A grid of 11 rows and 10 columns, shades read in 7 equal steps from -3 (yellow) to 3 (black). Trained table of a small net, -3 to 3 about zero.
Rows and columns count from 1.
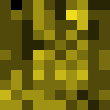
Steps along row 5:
same up same down down up down up same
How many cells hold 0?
23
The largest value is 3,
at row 1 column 2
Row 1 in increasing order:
-1 -1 0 1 1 1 2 2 2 3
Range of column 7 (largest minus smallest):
4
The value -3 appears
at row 2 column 7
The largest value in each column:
1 3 2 2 1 2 1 2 2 2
